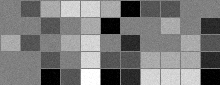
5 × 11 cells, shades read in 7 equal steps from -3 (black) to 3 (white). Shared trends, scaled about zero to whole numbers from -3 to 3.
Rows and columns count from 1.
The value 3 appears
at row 5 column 5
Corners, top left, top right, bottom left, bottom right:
0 0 0 -3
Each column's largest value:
1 0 1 2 3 1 0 2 2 2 0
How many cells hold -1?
10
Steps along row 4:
same down up up down same up same same down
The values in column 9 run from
-1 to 2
